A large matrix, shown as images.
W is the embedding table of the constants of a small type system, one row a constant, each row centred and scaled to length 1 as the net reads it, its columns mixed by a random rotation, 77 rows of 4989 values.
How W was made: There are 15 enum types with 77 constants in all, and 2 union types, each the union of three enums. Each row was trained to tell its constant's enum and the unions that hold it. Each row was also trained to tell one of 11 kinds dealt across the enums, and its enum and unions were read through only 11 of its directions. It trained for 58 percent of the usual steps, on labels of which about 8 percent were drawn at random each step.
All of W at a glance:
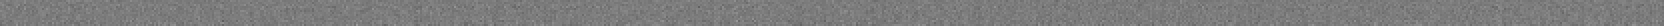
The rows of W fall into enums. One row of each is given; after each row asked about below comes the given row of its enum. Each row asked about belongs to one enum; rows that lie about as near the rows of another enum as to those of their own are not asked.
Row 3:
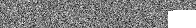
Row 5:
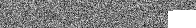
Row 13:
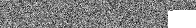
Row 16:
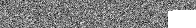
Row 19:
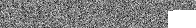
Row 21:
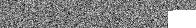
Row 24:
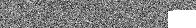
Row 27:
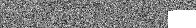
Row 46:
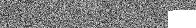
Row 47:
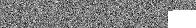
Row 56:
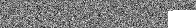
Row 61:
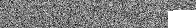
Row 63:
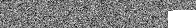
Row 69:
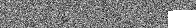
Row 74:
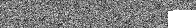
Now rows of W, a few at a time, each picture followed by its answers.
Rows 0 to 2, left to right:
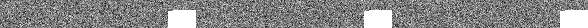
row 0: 74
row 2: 19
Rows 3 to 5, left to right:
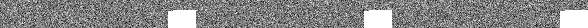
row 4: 24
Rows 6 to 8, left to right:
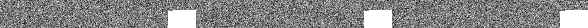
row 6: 47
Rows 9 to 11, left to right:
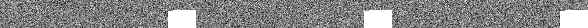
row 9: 24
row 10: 13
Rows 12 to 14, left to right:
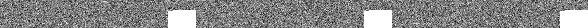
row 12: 13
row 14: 3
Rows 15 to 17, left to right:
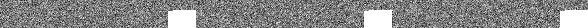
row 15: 63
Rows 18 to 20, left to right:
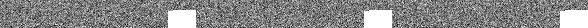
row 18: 16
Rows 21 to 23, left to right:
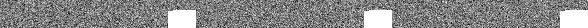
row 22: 61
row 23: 61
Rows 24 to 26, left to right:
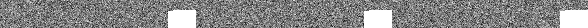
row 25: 19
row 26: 56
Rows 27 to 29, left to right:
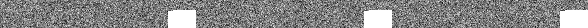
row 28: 74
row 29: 19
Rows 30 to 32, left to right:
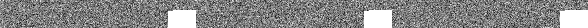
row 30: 27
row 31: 27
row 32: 3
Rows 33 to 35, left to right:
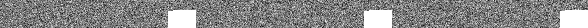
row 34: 47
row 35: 46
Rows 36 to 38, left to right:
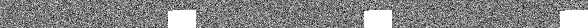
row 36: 47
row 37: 24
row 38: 74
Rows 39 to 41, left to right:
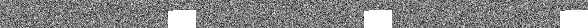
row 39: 27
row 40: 47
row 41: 61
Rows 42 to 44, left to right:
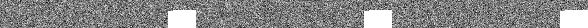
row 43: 5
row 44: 13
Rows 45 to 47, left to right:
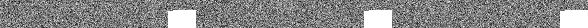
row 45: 61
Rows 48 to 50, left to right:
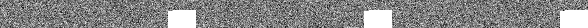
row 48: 13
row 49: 3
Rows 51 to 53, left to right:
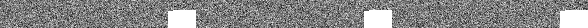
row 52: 24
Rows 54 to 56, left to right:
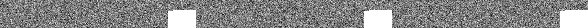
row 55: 3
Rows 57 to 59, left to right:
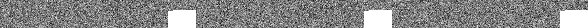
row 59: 13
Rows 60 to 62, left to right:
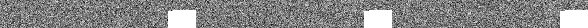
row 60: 47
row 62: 16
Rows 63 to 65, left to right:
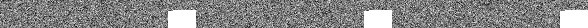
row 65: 16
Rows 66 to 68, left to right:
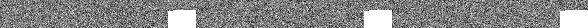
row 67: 63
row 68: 46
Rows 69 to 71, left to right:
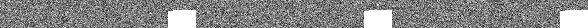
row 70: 16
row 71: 63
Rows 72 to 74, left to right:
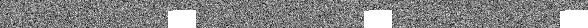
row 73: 61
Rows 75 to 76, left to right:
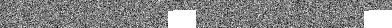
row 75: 19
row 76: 63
